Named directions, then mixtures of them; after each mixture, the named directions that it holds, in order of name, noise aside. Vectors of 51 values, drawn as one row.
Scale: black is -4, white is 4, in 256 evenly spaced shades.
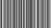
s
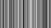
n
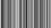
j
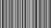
s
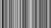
j, n, s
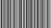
j, s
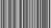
j, n, s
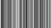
j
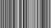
j, n, s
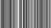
j, n, s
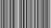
j, n, s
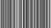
j, n, s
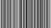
j, s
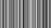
n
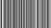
s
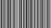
j, s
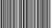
j, n, s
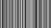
s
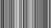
j, n
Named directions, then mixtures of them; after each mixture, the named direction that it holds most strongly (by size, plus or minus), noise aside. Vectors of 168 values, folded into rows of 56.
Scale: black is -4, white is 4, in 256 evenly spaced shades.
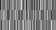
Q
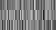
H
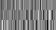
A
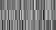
H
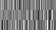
A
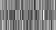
H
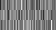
Q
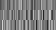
A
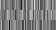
Q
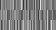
Q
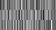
H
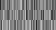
Q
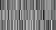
H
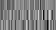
A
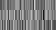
H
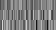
A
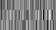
A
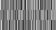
Q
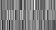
H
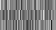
H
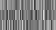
H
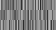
Q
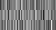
H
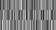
Q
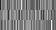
Q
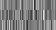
H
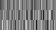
A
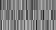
Q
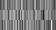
H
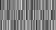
Q
